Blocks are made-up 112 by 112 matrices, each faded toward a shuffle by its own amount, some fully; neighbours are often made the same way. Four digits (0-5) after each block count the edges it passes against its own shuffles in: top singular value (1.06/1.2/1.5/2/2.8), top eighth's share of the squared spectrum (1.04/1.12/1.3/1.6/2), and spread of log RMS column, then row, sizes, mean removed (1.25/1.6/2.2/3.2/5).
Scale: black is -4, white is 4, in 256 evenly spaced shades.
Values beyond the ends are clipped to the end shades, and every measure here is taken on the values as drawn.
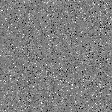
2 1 1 0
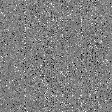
1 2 3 0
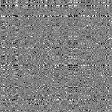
5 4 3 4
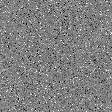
2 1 0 0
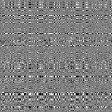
5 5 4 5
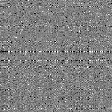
5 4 2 3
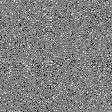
3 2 0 1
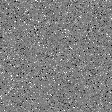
1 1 0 0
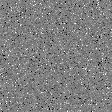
0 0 0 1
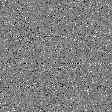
1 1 0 2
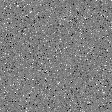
0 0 0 0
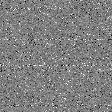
2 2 0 2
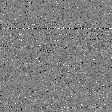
3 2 0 2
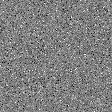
0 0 0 0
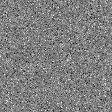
0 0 1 0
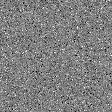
0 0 0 0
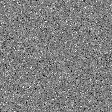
0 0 0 0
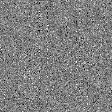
1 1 3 0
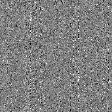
2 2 3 0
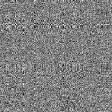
4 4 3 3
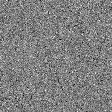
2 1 0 0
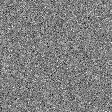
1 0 0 0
